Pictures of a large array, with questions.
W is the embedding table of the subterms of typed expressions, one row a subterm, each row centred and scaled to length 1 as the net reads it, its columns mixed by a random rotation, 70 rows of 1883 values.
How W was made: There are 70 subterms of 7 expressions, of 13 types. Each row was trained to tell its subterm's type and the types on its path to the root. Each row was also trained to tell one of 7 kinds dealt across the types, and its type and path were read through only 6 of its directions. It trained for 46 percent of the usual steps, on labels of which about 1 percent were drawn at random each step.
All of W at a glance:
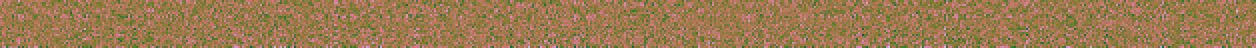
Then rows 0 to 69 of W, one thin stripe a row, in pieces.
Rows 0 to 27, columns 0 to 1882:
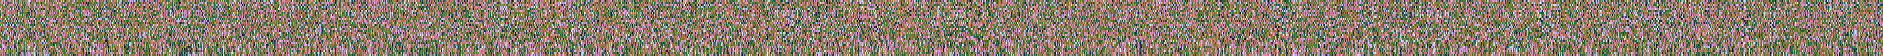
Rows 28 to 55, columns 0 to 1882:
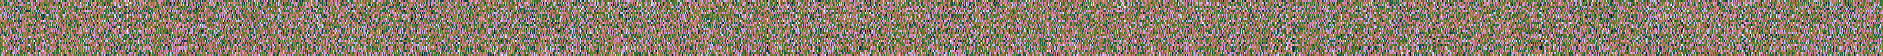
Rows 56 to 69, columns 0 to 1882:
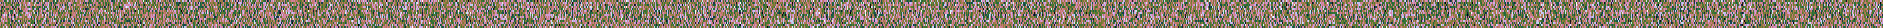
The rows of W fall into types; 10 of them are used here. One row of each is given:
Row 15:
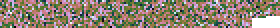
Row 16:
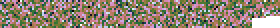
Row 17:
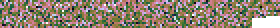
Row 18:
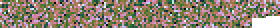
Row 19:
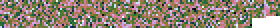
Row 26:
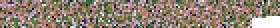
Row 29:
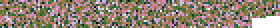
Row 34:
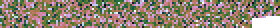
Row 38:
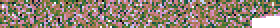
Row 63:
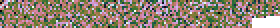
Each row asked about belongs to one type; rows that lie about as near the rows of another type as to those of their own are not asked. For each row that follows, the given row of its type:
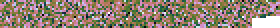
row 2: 15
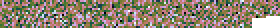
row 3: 38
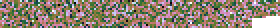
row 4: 29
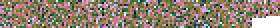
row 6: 19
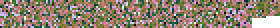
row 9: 18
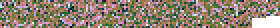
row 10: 17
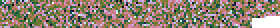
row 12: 16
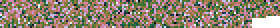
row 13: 15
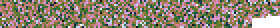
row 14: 19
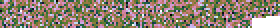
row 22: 63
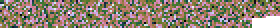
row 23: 63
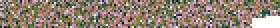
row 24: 26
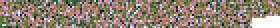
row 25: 38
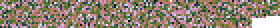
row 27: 26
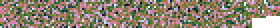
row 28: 19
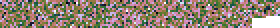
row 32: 29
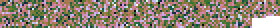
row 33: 19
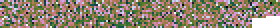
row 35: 15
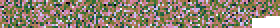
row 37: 26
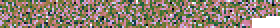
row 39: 18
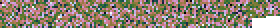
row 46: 63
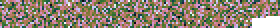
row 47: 17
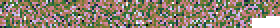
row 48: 18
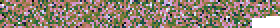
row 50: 63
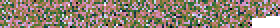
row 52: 17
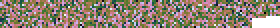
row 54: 34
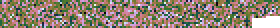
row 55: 38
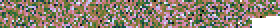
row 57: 29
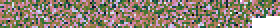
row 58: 29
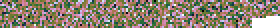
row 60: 29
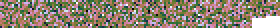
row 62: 26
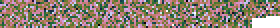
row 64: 63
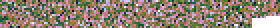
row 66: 17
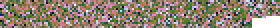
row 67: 16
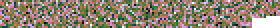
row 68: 18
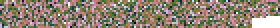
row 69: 17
